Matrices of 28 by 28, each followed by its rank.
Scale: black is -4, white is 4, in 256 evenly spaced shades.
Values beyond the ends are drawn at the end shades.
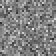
full rank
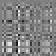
two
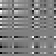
one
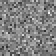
full rank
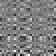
two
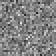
full rank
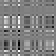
one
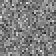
full rank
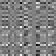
two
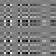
one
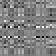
two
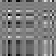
one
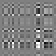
one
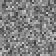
full rank
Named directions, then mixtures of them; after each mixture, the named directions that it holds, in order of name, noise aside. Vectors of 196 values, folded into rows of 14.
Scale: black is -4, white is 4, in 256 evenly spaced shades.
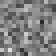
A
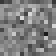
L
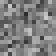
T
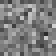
L, T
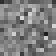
L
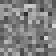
A, L, T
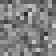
L, T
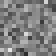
A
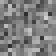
T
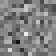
A, T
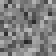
A, T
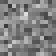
T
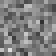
A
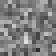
A, L, T
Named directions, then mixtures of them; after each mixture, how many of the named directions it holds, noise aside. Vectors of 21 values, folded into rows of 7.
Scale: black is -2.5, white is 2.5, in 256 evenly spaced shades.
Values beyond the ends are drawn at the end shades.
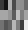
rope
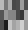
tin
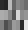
one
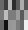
two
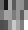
two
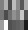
two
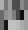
one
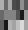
one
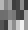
one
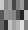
one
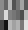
two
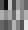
one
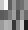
one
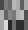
one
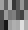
one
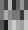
two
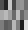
one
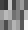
two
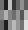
two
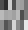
one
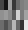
one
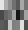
two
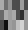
one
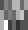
one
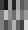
one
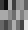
one
